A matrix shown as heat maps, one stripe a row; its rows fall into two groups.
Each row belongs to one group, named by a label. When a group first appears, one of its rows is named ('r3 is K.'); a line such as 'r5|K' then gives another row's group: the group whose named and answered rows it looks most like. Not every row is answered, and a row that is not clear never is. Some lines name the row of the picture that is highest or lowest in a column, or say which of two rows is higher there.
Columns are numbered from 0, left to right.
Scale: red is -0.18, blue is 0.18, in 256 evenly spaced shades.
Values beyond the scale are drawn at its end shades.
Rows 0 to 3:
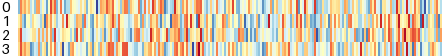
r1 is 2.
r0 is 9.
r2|2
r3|9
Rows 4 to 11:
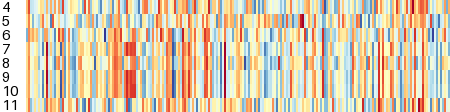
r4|2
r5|2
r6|9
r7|9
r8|9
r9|9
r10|9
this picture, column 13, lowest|5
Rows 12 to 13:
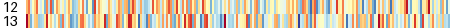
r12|9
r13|9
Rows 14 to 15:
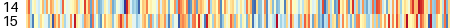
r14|2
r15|2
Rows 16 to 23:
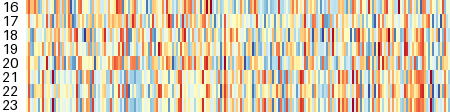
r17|9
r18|2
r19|2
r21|2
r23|2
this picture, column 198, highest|17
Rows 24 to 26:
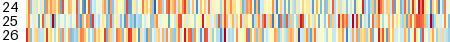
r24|2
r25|2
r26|9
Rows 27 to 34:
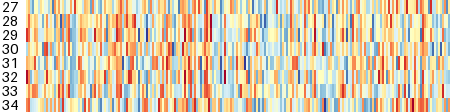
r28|9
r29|9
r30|9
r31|9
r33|9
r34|2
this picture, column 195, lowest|27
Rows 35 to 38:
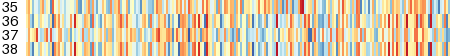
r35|2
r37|9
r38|2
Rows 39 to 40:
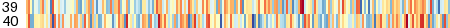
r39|2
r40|2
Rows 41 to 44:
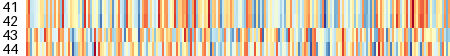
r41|2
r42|2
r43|9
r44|9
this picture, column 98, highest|43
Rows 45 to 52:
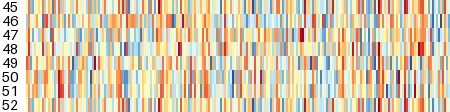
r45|2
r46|9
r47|2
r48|2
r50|9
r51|9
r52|2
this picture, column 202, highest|46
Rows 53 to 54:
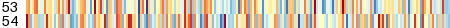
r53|9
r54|9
